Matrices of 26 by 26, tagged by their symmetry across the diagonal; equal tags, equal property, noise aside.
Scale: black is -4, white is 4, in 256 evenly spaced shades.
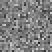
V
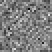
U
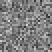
V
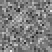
U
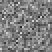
U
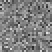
V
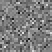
U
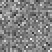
U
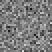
U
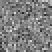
V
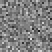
V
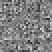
V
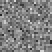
V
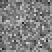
U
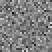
U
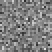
V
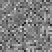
U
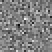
V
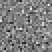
V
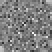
U
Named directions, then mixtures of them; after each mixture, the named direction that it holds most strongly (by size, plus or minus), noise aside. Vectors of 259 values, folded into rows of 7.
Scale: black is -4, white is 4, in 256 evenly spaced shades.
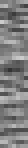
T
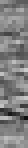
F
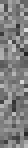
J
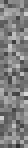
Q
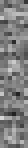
Q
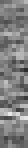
F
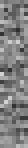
T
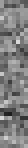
F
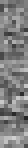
F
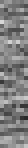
T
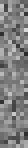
J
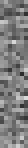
Q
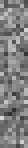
Q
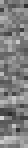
F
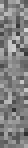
J
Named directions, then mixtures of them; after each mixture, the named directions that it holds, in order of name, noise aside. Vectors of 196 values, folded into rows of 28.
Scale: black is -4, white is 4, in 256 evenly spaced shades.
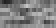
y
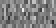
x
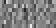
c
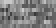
x, y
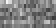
c, y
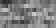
y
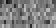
c, y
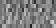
c, x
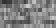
x, y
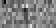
c, y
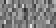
c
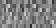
c, x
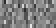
c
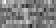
c, y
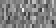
x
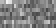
c, y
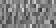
c, x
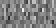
x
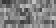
x, y
